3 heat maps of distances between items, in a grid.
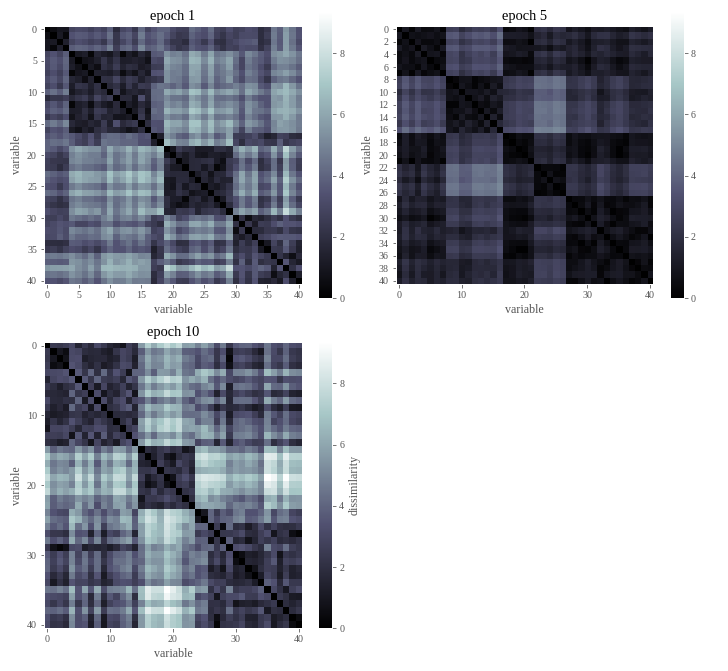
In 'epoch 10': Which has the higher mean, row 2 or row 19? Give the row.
19
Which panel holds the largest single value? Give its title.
epoch 10
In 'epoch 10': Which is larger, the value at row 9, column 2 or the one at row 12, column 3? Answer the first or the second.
the second
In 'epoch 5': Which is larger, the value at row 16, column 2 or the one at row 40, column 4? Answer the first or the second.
the first
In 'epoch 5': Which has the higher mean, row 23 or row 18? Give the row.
23
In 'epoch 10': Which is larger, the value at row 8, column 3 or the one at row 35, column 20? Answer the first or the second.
the second
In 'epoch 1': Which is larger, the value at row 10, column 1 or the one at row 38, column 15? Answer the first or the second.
the second
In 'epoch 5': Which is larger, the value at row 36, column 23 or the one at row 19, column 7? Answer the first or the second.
the first
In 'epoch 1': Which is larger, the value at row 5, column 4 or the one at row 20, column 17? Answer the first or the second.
the second
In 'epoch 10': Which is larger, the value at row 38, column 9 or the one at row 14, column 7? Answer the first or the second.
the first
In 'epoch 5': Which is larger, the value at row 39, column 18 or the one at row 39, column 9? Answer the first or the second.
the second
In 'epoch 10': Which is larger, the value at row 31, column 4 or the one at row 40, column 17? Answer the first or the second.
the second
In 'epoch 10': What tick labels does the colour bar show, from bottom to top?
0, 2, 4, 6, 8
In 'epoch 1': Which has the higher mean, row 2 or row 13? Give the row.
13
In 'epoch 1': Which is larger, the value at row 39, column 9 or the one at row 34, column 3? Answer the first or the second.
the first
